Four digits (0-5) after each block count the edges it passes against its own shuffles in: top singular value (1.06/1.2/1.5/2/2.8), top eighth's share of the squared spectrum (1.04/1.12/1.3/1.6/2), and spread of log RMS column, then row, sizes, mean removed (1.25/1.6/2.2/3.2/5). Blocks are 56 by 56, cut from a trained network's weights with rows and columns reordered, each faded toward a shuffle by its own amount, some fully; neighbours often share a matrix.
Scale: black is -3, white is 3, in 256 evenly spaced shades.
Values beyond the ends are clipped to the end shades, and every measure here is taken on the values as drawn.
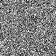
2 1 0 0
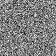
1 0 0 0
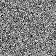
0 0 0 0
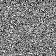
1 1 0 0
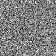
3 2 0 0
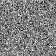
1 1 0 0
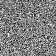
1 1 0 0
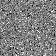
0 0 0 0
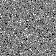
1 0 0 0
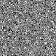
3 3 1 1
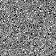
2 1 1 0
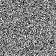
0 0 0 0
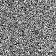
1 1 0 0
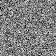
0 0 0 0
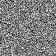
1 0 0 0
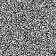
2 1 0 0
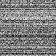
4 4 1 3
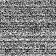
4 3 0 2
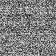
2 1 0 0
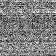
3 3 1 1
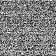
2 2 0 0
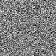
3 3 0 1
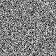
1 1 0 0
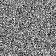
2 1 0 0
